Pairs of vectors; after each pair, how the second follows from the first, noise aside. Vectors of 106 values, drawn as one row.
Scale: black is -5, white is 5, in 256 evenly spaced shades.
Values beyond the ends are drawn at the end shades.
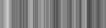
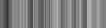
negated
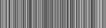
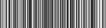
scaled up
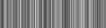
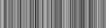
negated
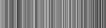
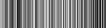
scaled up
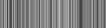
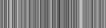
negated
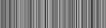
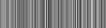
negated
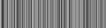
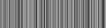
reversed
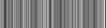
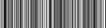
scaled up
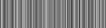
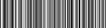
scaled up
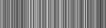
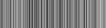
negated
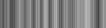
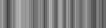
reversed
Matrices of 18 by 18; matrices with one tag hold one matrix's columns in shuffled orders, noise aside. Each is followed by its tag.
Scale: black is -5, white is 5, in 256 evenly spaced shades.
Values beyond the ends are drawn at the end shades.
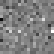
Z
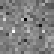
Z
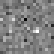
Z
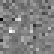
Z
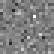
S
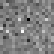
Z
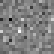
Z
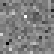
S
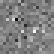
Z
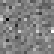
Z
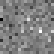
Z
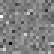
S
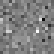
Z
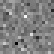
S
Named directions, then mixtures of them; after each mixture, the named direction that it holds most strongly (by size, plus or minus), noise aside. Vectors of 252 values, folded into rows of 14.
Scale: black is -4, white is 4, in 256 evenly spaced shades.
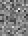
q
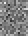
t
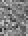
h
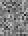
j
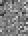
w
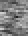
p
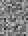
j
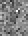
q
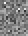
q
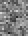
p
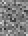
h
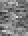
p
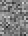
j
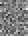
t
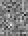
j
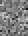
w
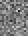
q
